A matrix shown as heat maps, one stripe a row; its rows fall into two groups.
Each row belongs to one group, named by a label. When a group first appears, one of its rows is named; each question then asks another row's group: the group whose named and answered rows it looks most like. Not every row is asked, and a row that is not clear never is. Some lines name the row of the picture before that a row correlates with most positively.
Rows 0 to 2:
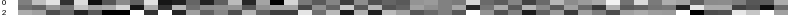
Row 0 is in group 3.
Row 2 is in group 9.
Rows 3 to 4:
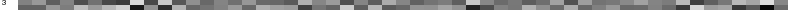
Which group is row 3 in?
9
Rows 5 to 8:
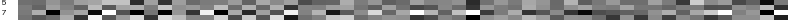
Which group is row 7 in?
3
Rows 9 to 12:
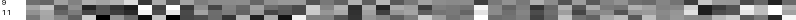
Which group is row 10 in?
9
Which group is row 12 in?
3
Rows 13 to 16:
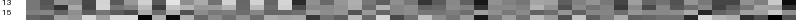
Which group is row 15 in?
9
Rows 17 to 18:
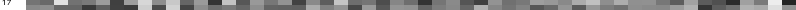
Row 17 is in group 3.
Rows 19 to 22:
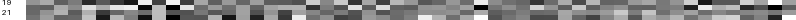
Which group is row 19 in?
9
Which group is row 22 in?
3
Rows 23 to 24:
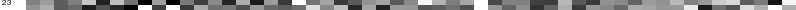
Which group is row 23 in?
3
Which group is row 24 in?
9
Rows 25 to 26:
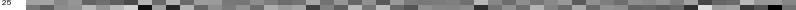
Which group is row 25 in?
9
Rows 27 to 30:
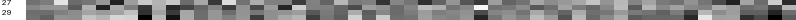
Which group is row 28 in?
3
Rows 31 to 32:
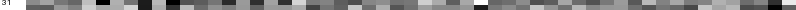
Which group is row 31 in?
3
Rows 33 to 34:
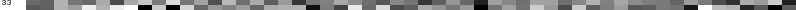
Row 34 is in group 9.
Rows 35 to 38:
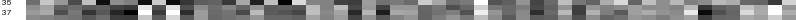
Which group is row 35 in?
3
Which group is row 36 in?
9
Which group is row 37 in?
9
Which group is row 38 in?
9
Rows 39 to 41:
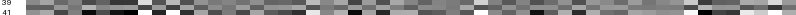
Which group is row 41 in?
9
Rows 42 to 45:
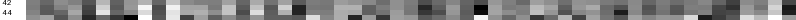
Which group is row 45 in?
9
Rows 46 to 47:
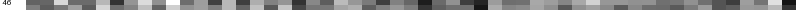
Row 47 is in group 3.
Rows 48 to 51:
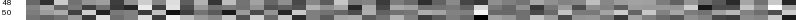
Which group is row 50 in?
3
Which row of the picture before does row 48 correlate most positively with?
46
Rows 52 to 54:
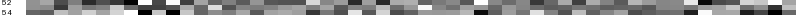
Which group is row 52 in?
9
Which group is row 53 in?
3
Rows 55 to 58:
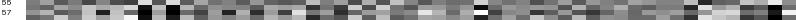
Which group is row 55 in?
9
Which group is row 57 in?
3
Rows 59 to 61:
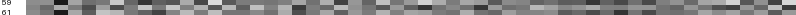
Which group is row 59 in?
3
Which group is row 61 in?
3
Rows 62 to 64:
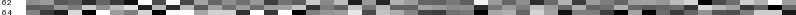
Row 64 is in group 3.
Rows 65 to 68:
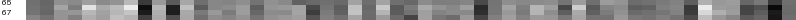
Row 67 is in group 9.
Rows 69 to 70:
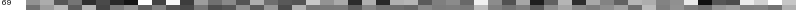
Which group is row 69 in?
9
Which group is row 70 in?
3
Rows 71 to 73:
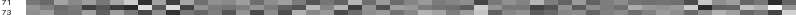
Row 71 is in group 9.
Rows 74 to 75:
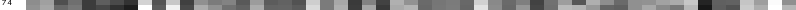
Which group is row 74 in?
9
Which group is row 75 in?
9
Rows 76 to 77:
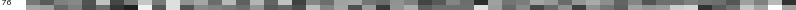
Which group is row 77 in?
9
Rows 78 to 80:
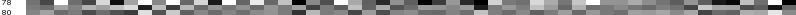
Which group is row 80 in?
9
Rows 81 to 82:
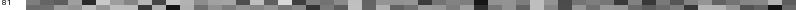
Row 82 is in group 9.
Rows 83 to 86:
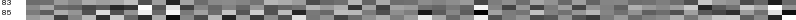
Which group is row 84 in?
9
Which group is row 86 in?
3
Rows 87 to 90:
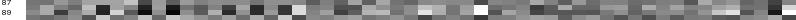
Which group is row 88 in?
3
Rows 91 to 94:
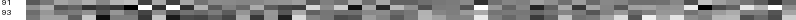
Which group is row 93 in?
3
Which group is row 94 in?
3
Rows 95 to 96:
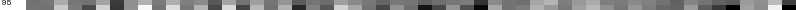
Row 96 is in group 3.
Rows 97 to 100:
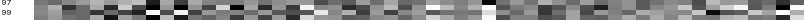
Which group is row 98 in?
3
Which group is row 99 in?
9
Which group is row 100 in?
3
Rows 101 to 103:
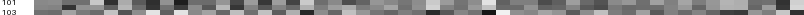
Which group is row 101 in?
3
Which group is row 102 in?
3
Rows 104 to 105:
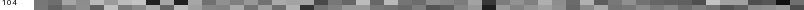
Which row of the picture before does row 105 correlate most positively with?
103
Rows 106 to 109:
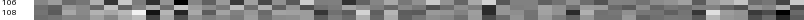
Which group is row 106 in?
3
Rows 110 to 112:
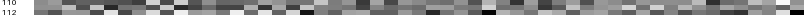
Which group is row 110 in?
9
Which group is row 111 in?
3
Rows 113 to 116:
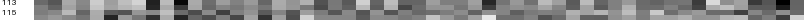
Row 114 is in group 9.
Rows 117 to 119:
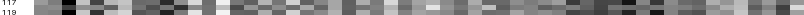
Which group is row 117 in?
3
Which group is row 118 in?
3
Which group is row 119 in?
3
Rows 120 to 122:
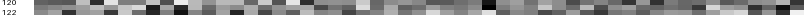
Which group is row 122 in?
3
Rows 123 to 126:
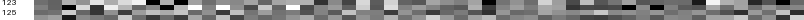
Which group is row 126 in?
3
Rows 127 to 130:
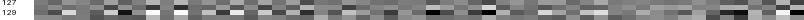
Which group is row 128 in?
3
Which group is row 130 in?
9
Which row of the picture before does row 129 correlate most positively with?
125
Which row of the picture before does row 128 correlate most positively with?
126
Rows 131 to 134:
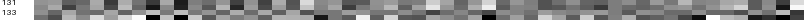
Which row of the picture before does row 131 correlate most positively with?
128
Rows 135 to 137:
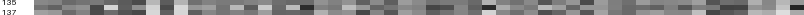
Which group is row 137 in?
9
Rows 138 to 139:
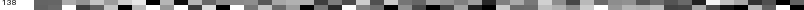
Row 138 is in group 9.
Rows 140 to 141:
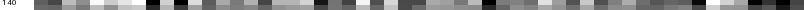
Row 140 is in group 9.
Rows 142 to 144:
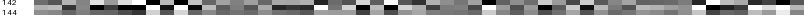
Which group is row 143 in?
9
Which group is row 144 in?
9
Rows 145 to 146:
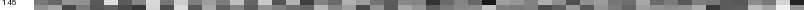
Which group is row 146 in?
9
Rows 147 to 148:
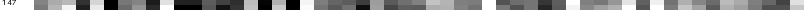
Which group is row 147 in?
3
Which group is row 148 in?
3
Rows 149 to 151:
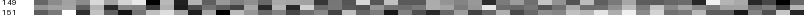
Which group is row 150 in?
3
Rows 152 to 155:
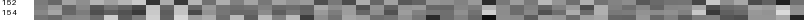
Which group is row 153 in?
9
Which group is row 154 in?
9
